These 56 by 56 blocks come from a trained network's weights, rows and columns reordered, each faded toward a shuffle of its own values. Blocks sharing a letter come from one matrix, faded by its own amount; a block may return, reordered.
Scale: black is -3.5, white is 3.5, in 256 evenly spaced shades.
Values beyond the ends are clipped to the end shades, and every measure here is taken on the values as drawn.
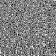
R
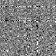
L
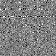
L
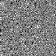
R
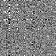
L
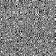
R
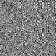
R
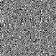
R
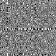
L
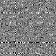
L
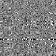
L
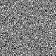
R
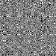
L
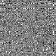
L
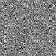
R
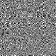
L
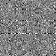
L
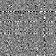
L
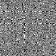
L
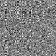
R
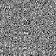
R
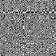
L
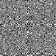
L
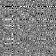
L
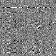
L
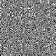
R
